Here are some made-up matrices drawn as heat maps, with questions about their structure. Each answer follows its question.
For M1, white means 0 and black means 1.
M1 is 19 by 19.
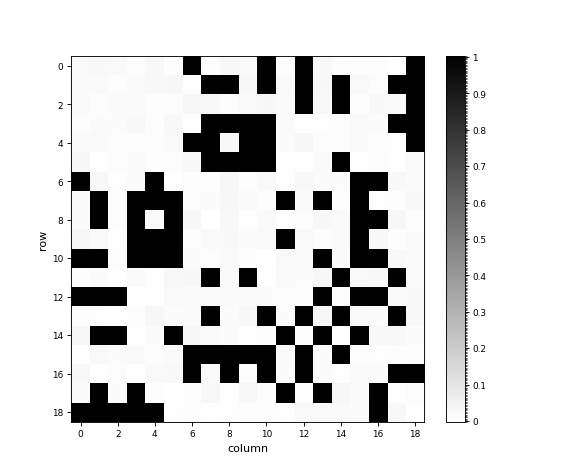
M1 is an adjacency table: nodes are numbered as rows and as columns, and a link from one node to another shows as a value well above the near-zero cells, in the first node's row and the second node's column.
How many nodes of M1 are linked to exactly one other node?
0
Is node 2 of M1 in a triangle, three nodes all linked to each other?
no
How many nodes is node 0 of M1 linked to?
4
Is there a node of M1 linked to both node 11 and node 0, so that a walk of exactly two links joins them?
no
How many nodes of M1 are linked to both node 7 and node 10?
6
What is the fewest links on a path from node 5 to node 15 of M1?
2
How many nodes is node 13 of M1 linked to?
5
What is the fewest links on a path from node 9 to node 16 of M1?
3
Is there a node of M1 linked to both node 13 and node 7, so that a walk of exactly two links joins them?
no
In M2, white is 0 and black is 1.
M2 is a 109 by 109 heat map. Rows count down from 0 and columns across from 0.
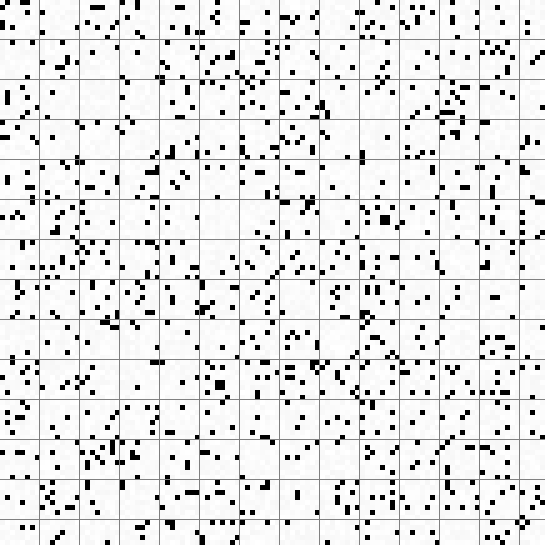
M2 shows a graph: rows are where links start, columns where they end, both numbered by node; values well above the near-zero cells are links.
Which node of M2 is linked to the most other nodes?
node 53
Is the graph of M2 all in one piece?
yes
